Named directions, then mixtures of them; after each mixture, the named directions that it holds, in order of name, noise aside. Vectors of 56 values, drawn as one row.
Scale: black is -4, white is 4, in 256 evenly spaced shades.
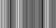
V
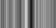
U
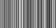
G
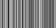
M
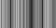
U, V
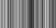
M, U, V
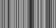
G, M, U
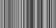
G, U, V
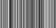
M, U, V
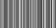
G, M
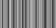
G, M, U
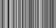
M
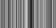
G, M, U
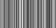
G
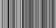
M, V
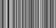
M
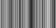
G, U, V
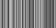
M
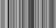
M, U, V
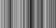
G, U, V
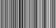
G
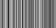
M
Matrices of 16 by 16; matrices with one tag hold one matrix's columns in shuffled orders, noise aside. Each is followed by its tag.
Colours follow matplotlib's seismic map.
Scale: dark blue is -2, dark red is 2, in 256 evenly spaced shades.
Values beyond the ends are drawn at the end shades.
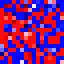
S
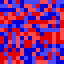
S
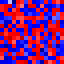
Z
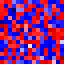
Z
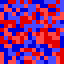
S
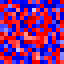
S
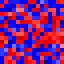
S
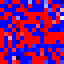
S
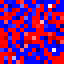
S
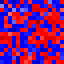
S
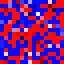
Z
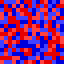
Z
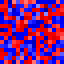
Z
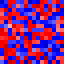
Z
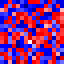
S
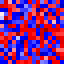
Z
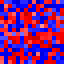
S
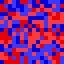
S
